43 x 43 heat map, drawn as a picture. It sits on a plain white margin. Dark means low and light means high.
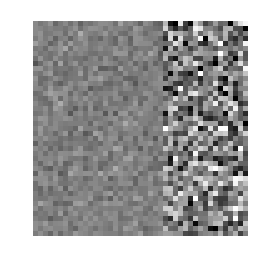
The distribution is heavy-tailed on both sides. On average the colour sits 50% of the way up the scale. Neither half mirrors the other. No regular stripes run through it. The left part is calmer, up to a seam about 60% of the way across. There is no overall slope. The grain is fine, like static.
